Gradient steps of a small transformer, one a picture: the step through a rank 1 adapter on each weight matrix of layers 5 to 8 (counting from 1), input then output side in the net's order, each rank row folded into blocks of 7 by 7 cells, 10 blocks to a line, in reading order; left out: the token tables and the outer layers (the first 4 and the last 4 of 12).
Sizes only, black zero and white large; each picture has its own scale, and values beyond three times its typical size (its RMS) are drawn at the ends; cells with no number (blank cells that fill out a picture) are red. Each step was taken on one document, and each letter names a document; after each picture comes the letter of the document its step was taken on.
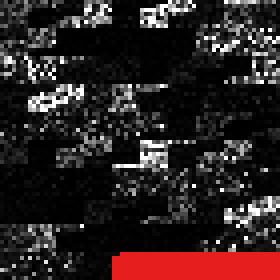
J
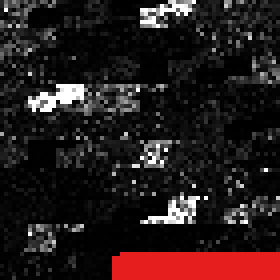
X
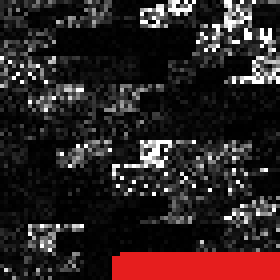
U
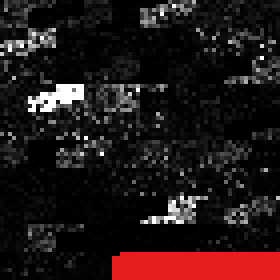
X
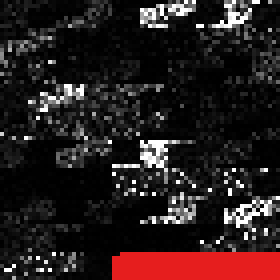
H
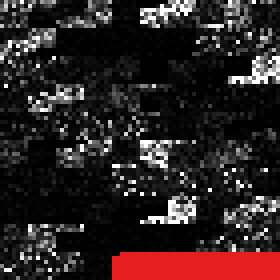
U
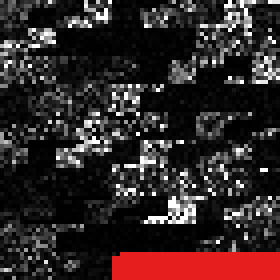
J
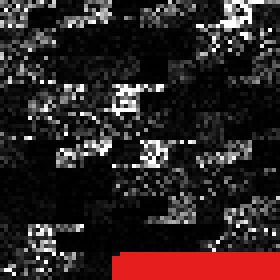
H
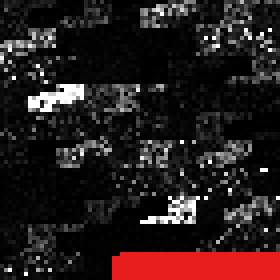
X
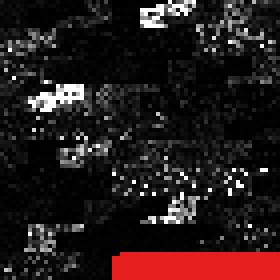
X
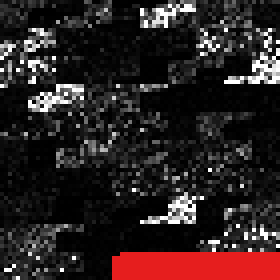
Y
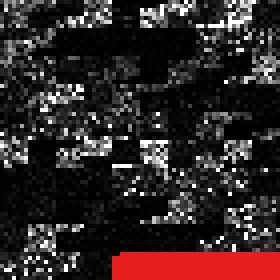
U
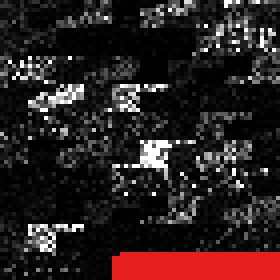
U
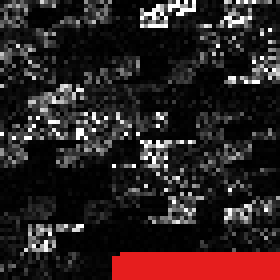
H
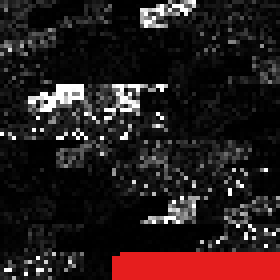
X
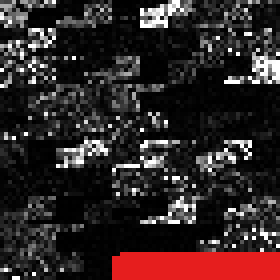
Y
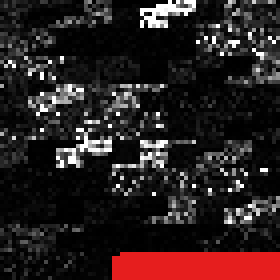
J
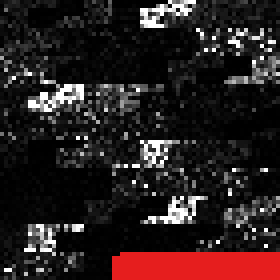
X
